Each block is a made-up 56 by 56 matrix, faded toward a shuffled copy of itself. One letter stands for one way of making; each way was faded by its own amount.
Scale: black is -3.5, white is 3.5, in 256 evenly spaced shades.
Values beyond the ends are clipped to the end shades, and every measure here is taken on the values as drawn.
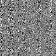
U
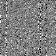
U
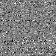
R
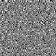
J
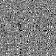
J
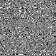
R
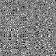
J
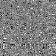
J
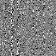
U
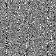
U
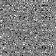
J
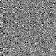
J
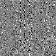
U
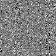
U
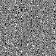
U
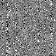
U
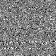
R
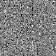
U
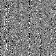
U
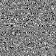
R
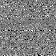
R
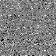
R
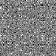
J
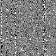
U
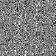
U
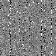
U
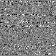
R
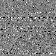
R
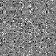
J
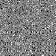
J
